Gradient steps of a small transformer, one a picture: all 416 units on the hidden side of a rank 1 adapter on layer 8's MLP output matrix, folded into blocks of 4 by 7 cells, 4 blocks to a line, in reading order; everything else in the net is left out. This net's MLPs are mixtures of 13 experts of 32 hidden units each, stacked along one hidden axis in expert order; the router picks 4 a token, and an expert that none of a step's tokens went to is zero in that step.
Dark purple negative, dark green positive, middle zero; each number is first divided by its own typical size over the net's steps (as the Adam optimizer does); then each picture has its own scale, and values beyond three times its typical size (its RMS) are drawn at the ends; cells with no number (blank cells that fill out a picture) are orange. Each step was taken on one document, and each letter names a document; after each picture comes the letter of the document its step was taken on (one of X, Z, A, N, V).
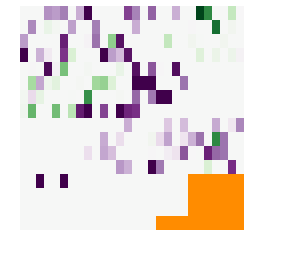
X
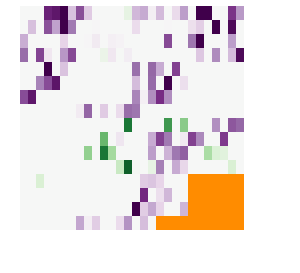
X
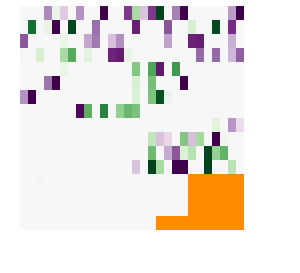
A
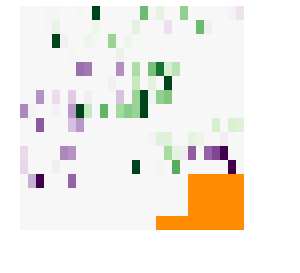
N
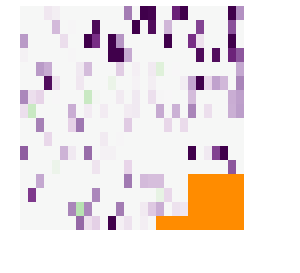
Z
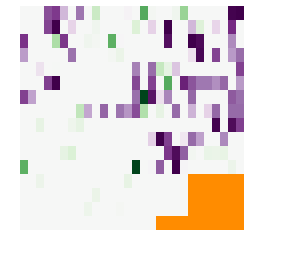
A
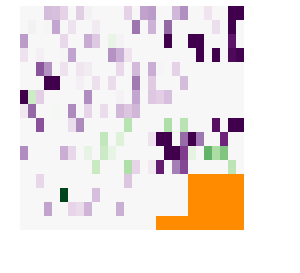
Z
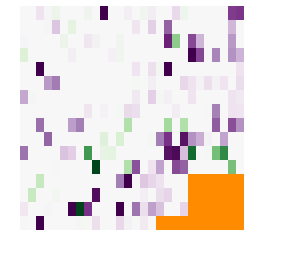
Z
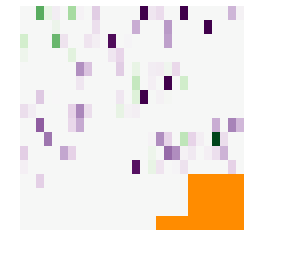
N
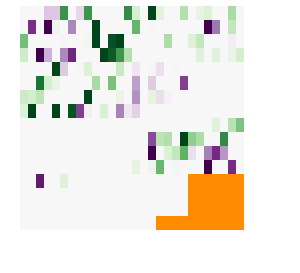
X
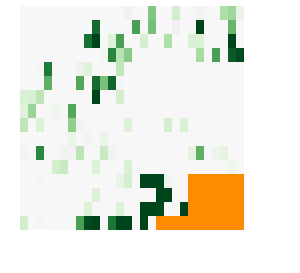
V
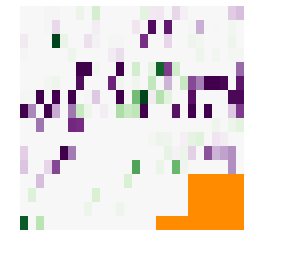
A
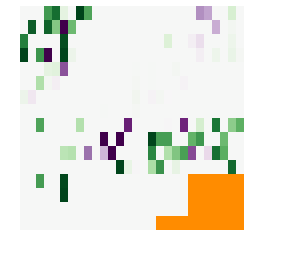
X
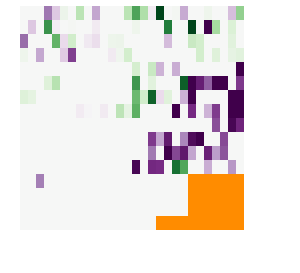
A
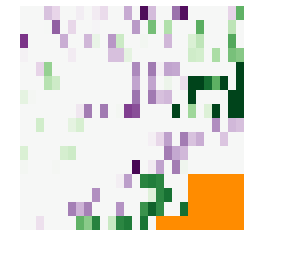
Z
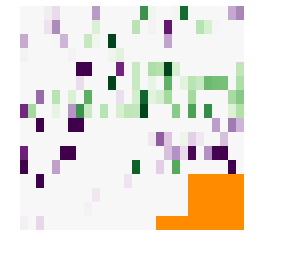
N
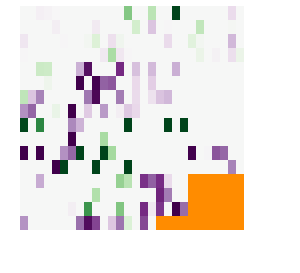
V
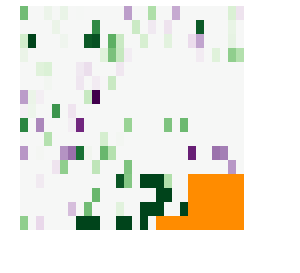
V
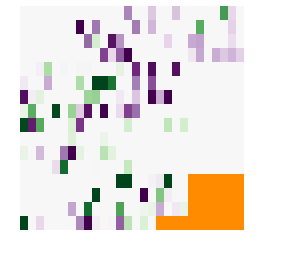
V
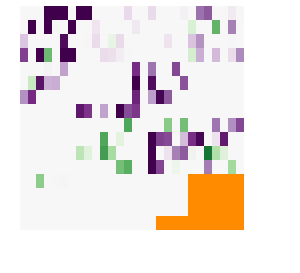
X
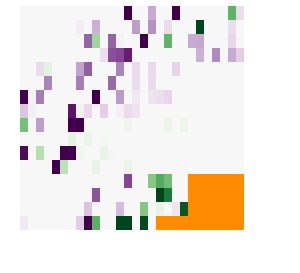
V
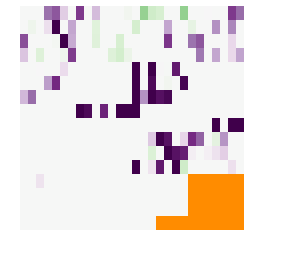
A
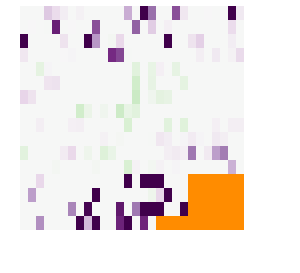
Z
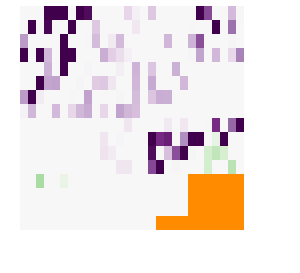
X
